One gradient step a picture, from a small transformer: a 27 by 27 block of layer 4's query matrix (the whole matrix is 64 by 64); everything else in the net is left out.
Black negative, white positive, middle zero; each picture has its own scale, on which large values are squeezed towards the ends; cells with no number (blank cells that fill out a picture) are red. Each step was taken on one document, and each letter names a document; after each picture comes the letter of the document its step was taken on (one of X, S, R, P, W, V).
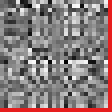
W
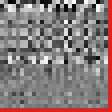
W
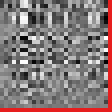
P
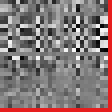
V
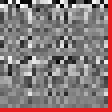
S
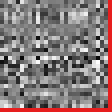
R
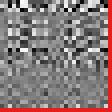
W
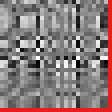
V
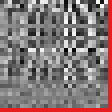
W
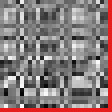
R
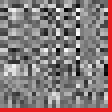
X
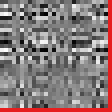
R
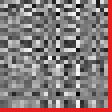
X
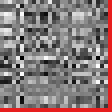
R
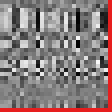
V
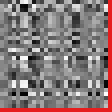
P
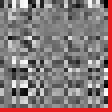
P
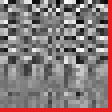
X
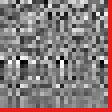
S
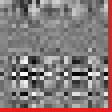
P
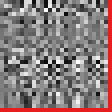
X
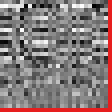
R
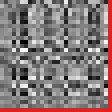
P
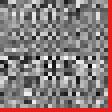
X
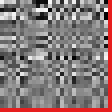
S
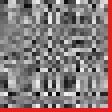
X
